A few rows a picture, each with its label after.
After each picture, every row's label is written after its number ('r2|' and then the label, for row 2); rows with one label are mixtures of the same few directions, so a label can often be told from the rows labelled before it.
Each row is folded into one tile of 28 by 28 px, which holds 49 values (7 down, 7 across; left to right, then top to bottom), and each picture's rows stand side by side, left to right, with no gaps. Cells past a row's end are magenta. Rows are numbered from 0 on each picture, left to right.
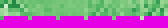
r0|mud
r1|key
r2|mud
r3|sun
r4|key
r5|sun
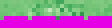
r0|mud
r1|key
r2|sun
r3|key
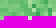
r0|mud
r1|sun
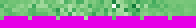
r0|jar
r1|mud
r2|sun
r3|sun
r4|jar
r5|mud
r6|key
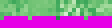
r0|key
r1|key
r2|sun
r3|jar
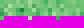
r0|key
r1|sun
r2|sun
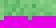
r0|sun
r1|mud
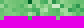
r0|jar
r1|jar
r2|jar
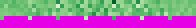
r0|mud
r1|sun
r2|jar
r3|sun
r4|jar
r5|sun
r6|sun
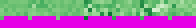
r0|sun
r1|mud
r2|sun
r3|sun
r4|sun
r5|jar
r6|mud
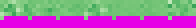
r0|key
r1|key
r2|jar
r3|key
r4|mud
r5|jar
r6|jar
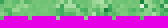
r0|jar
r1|jar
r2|mud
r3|key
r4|key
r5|jar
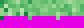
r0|sun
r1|jar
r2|key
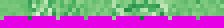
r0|mud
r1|sun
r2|sun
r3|sun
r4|jar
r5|mud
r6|sun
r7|jar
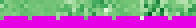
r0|jar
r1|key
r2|key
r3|key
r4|jar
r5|sun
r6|key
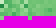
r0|jar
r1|key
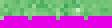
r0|sun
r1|mud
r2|key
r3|key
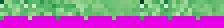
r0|jar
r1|mud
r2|mud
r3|mud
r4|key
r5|jar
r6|sun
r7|key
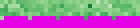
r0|mud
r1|key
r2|mud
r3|mud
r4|mud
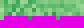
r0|sun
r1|sun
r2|mud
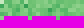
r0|jar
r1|key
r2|jar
